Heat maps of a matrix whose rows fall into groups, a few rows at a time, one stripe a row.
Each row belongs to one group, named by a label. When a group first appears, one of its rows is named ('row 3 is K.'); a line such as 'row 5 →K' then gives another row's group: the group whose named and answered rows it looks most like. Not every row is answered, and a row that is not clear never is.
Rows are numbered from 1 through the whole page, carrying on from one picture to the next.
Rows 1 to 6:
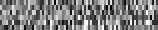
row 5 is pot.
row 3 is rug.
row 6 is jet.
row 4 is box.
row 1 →pot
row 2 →jet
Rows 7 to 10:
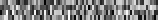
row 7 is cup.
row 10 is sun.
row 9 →rug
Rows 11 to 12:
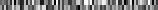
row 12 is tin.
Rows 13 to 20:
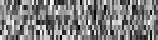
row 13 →pot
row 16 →cup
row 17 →cup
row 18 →tin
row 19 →rug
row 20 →box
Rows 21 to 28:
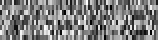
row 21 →pot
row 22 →jet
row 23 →rug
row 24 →box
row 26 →pot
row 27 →box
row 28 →box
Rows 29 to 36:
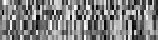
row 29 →rug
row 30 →rug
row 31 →cup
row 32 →rug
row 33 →box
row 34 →box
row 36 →box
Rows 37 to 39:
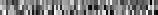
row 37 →box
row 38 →box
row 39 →rug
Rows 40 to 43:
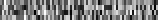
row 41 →sun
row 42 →pot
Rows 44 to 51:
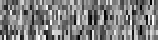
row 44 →box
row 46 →box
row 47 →jet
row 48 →jet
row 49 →tin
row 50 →tin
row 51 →tin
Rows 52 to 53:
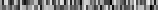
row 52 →sun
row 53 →pot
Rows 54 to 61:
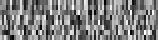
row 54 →box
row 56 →jet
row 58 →tin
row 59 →sun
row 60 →cup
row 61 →sun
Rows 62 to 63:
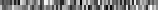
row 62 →pot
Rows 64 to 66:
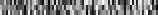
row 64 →pot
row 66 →cup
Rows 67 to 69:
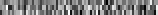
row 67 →jet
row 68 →sun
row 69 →sun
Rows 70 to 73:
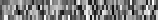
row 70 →jet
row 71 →rug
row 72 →pot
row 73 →sun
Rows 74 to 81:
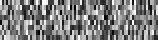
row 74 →tin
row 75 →sun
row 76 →sun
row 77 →jet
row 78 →rug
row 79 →tin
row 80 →rug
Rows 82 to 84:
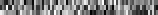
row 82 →jet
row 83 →rug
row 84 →box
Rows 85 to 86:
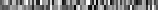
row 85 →rug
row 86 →jet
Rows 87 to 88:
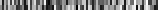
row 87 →cup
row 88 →cup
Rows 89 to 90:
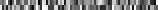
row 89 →sun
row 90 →tin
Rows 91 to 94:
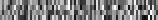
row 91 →sun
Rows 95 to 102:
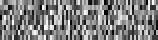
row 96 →sun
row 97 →jet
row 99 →rug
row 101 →rug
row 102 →pot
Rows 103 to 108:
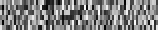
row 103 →cup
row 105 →tin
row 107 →cup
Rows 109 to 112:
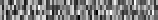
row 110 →cup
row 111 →box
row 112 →tin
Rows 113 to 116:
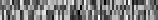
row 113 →box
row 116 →tin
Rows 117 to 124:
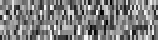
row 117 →jet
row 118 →pot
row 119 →cup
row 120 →rug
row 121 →jet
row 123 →box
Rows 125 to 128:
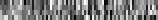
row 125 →jet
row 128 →sun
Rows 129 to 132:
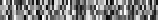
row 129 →rug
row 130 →sun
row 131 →rug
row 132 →sun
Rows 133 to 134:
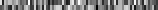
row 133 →cup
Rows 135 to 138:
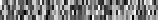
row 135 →cup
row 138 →tin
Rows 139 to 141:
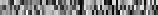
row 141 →rug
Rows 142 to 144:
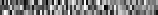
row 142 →cup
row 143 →jet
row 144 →rug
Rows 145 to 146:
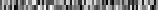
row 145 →rug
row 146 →pot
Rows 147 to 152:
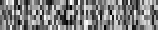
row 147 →cup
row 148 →pot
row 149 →cup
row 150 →pot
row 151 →pot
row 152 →box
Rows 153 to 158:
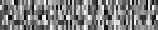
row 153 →pot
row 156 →sun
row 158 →jet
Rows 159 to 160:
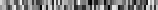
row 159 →box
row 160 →sun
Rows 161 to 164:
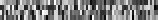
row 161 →box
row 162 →cup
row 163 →tin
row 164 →tin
